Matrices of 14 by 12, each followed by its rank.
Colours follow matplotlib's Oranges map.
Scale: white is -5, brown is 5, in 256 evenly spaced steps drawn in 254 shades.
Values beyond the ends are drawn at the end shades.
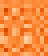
two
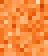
full rank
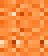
two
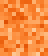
full rank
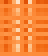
one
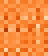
two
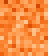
full rank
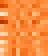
two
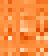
two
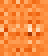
two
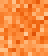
full rank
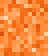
full rank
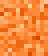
full rank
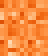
two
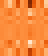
one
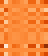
one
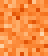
full rank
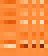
one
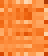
two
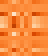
one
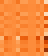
one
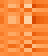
one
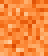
full rank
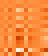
one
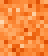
full rank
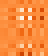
one
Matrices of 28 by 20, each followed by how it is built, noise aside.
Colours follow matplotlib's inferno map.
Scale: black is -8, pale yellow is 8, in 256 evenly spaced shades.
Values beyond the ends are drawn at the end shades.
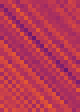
Toeplitz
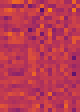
low rank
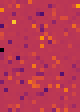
sparse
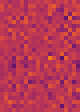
low rank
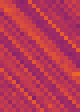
Toeplitz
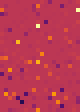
sparse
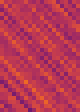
Toeplitz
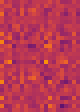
low rank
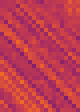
Toeplitz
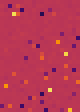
sparse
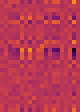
low rank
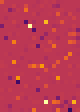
sparse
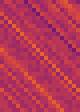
Toeplitz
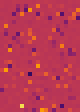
sparse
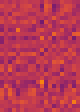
low rank
